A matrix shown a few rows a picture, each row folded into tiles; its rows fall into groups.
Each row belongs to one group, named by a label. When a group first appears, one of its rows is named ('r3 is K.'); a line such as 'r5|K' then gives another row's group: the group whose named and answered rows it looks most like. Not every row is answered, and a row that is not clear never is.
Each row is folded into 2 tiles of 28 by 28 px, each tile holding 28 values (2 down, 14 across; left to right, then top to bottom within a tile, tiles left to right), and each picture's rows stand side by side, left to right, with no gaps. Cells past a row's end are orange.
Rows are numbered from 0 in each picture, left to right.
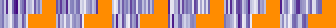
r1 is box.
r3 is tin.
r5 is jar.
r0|jar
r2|tin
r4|jar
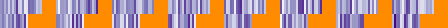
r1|box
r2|box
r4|jar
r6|tin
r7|jar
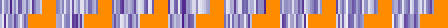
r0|tin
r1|box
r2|box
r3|jar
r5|box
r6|jar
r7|jar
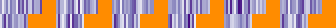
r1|box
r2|box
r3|box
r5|box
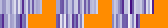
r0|box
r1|box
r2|tin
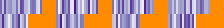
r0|box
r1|tin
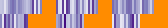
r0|tin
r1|tin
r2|box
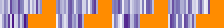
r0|tin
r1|jar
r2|jar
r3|box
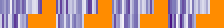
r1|box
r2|jar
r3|jar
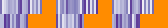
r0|tin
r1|tin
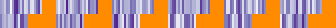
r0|jar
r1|tin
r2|box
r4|jar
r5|jar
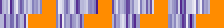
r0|tin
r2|jar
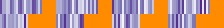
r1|tin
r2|jar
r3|tin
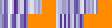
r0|jar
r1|tin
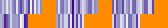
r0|tin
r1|box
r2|box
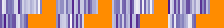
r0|tin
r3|tin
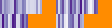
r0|jar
